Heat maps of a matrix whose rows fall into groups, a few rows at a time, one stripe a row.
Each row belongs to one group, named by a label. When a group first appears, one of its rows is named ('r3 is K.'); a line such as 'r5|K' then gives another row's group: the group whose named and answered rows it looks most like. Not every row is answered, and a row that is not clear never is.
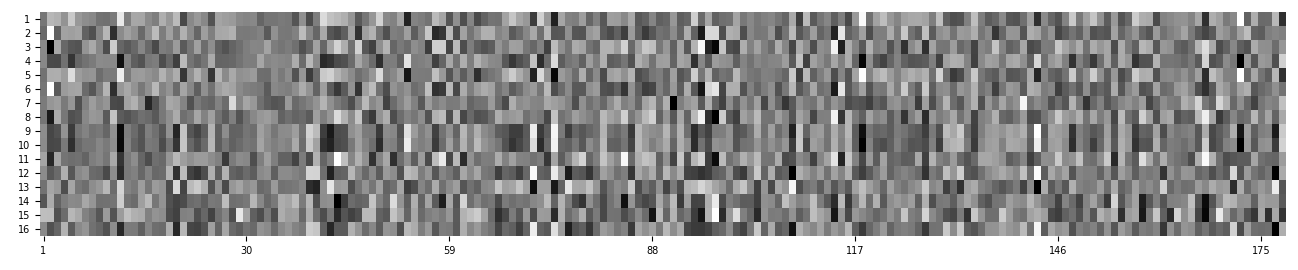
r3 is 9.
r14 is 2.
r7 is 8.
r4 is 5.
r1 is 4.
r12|5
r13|4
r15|2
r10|5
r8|9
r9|5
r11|9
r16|5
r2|2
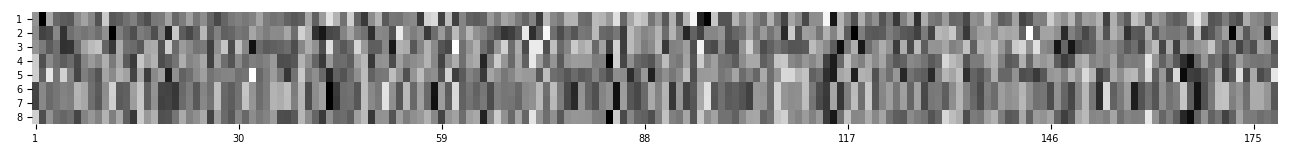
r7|2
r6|2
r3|8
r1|9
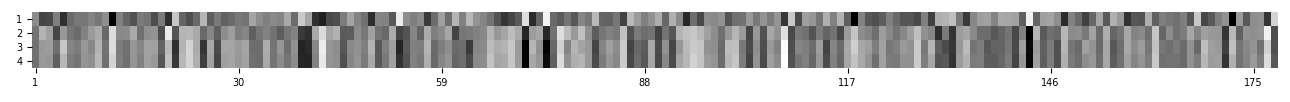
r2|4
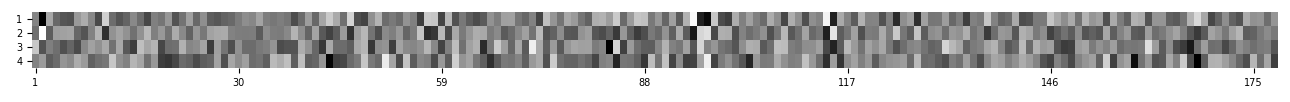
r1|9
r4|2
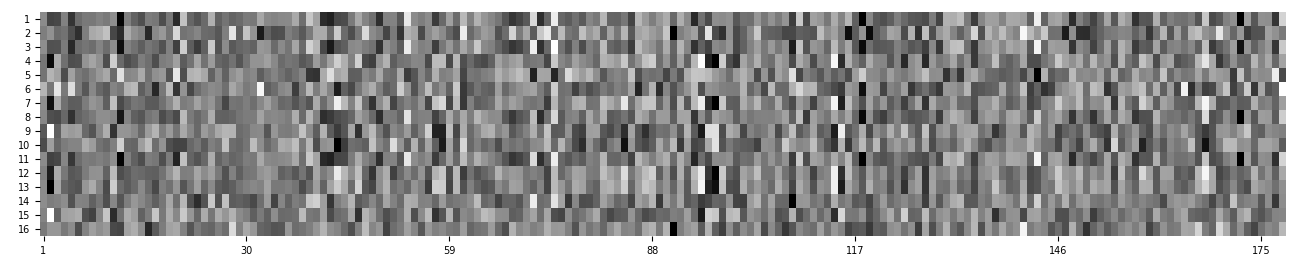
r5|4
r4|9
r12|9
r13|9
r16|8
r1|5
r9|2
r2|8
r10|2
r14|5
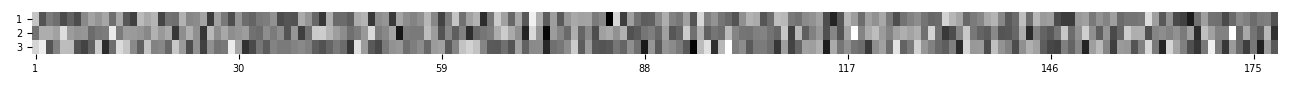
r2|4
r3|2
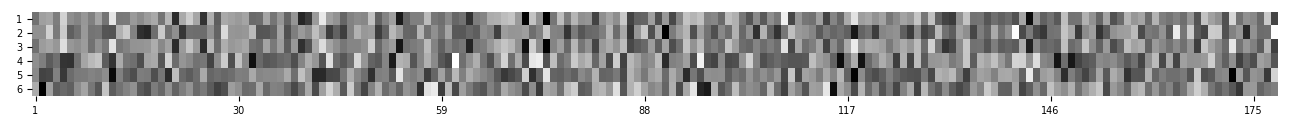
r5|5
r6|9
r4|8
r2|8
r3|4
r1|4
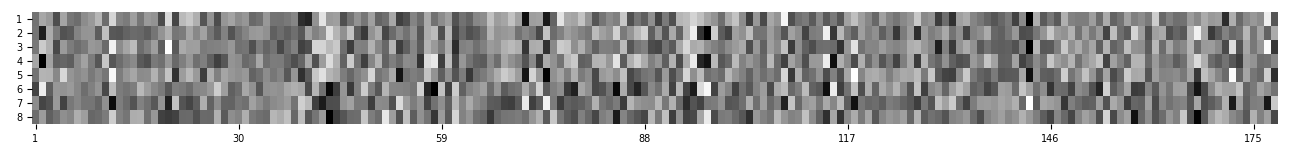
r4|9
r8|2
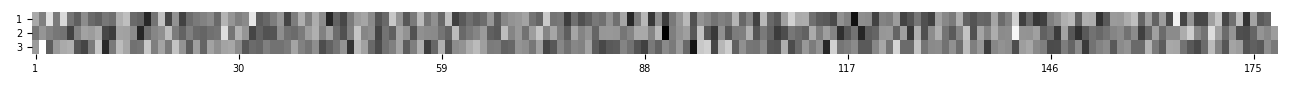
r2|8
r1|8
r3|2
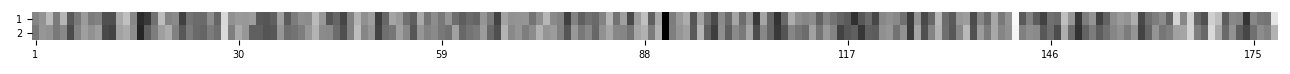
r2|8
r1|8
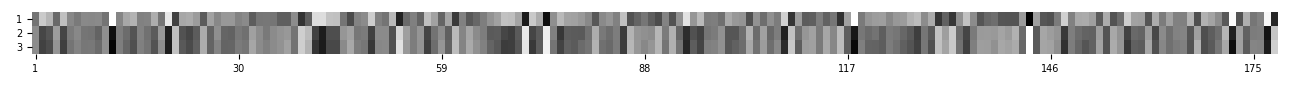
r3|5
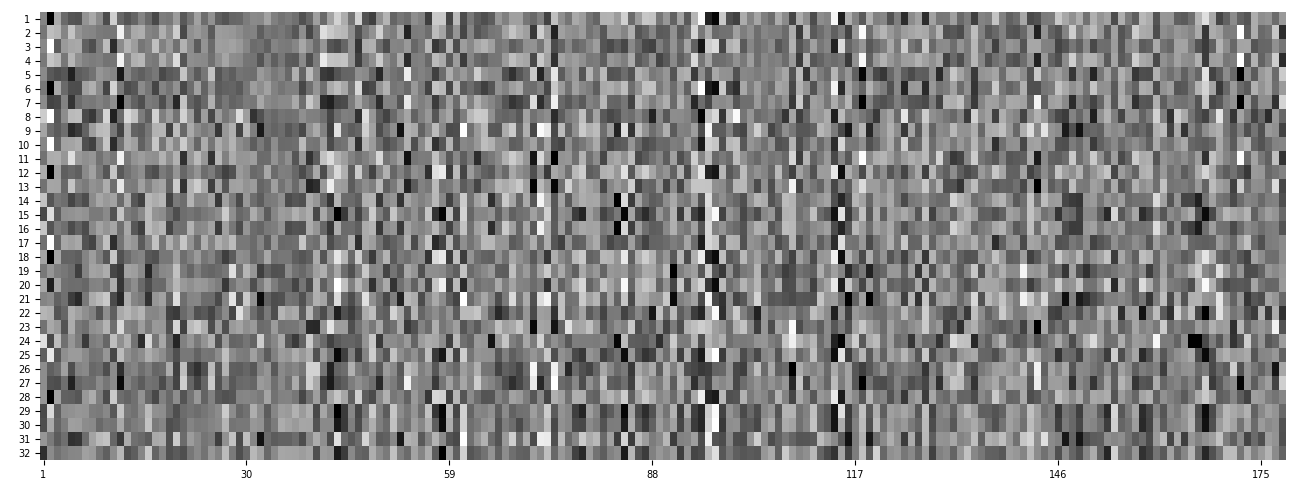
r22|2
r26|5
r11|4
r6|9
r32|2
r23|4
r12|9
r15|2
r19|8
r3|2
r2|4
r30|2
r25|2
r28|9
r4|4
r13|4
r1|9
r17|2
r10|2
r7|5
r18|9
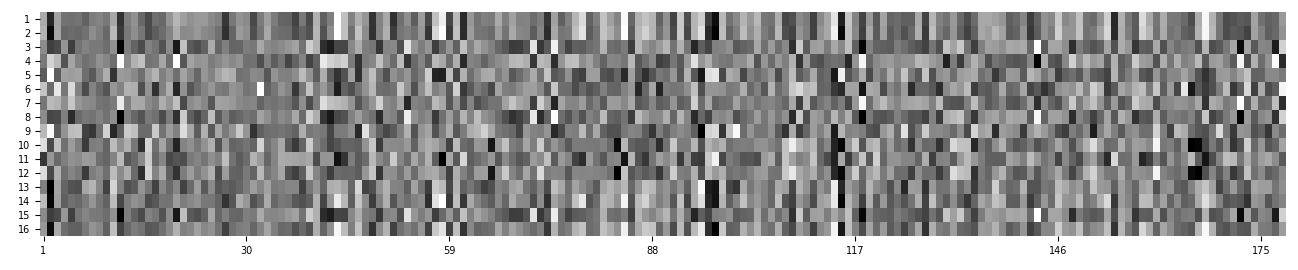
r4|4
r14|9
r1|9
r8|5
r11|2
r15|5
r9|2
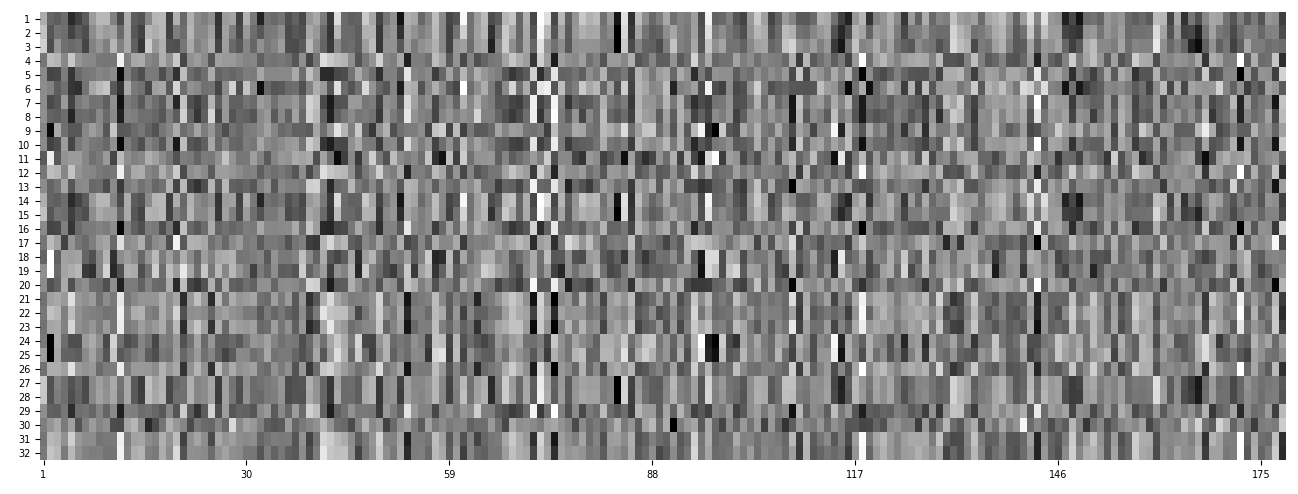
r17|4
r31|4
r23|4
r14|8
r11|2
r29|5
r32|4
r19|2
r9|9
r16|5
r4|4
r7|5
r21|4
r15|8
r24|9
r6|8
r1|8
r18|2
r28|8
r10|5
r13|5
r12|4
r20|5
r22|4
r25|9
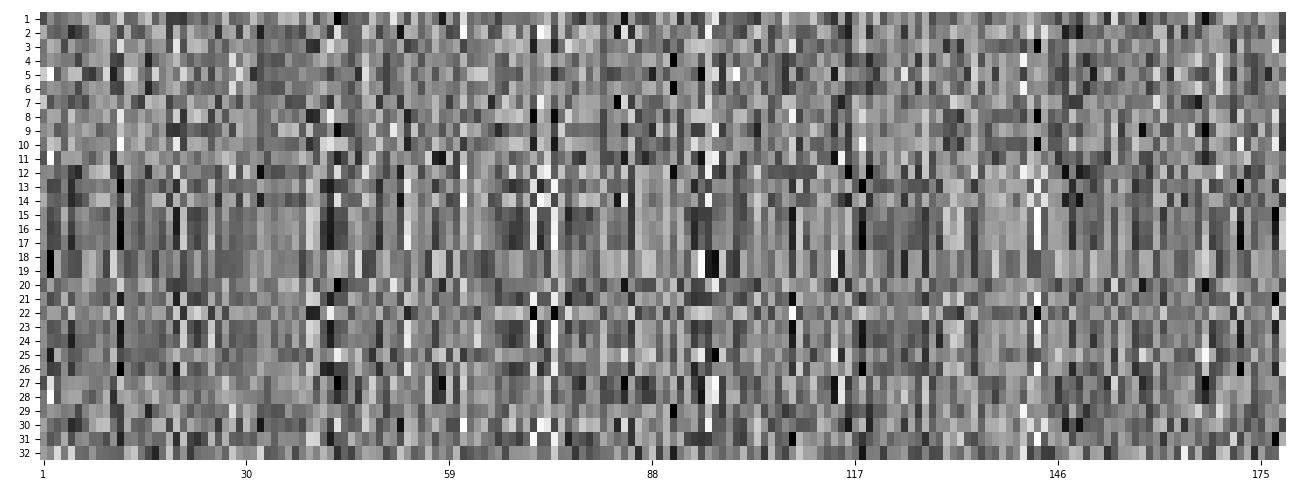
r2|8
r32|8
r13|5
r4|8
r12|8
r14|8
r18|9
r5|2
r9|2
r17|5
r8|4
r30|8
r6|8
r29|8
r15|5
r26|5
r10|4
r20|2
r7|8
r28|2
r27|2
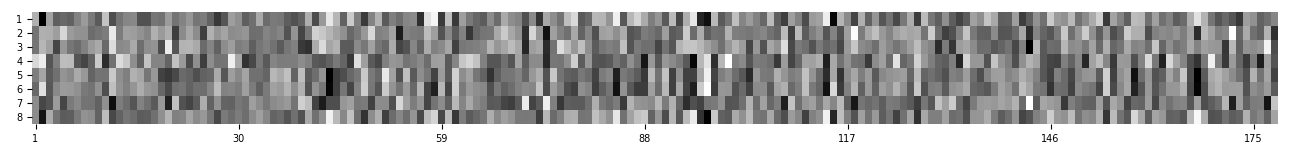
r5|2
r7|5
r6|2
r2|4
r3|4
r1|9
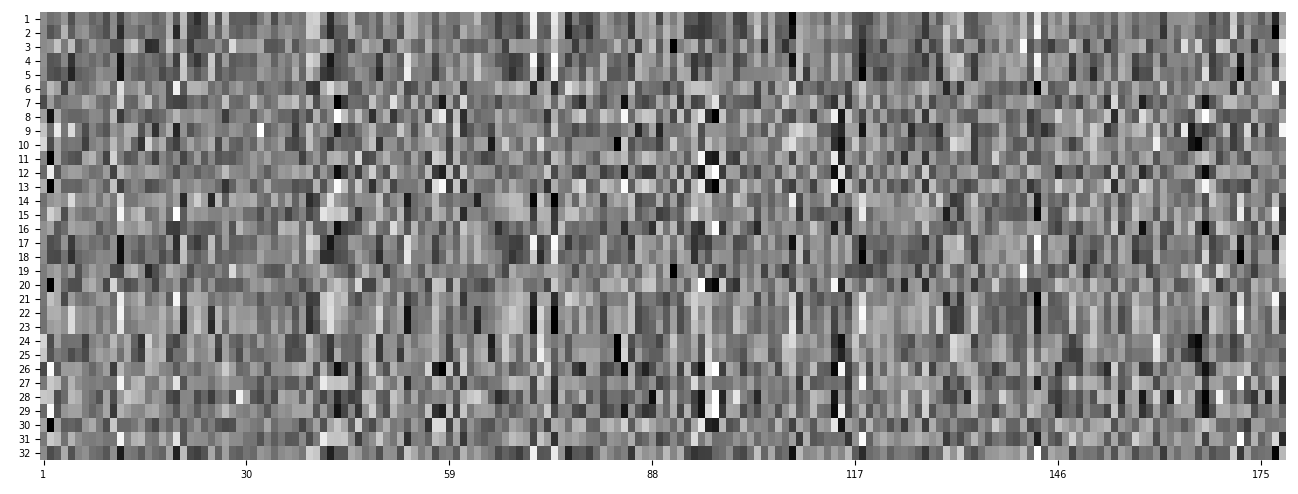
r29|2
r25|8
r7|2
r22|4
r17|5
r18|5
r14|4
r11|9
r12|2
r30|9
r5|5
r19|8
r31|4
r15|4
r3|8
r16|2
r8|9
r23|4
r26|2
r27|4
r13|9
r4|5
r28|2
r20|9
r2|5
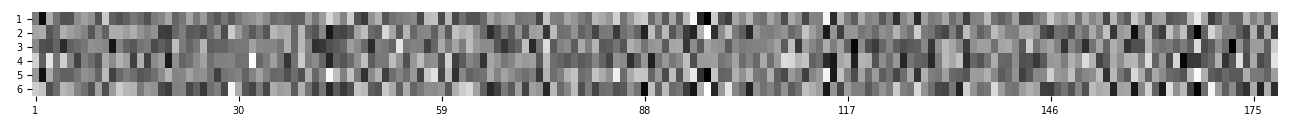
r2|2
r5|9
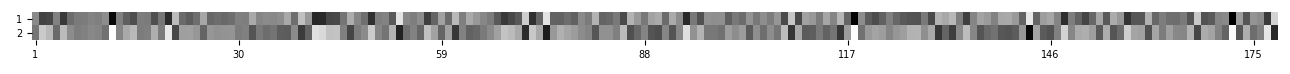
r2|4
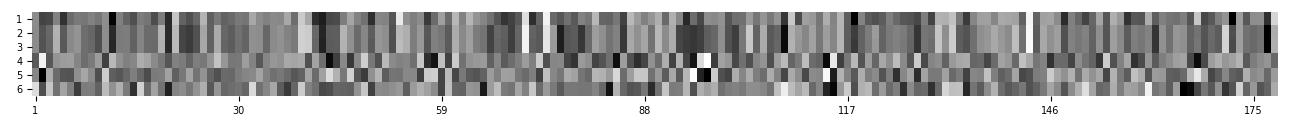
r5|9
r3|5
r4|2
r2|5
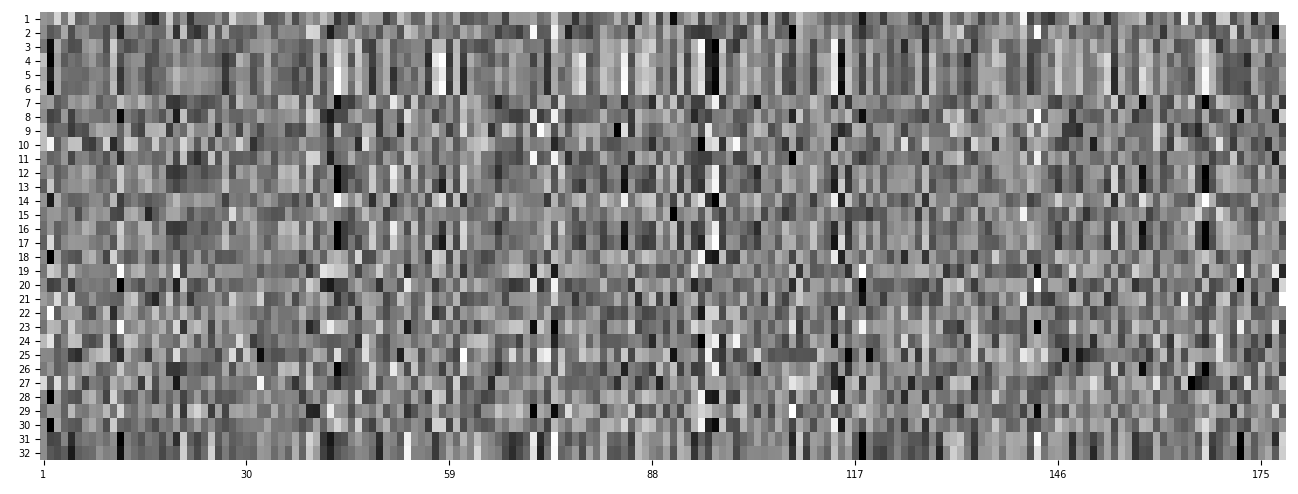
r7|2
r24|2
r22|2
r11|5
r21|8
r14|9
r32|5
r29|4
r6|9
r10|2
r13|2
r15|8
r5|9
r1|8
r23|4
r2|5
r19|4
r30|9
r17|2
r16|2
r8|5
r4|9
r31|5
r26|2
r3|9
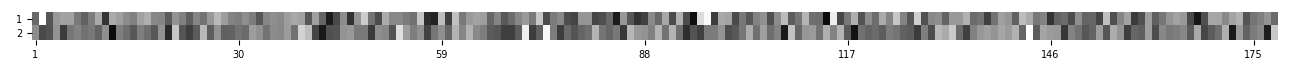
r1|2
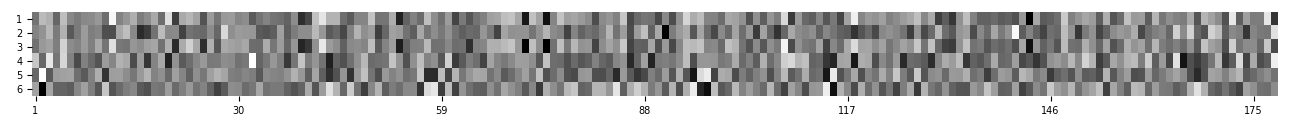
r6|9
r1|4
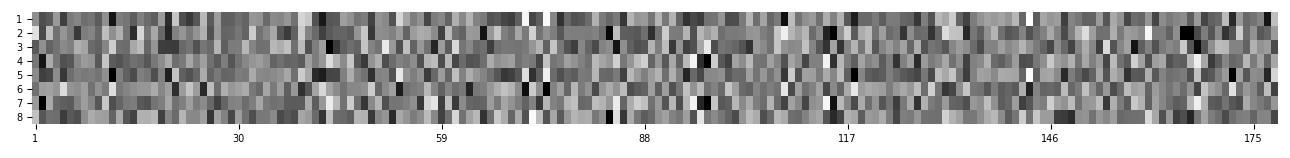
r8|8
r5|5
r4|9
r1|5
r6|4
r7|9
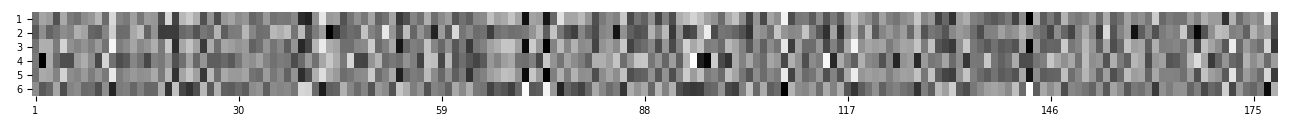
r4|9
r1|4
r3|4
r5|4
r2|2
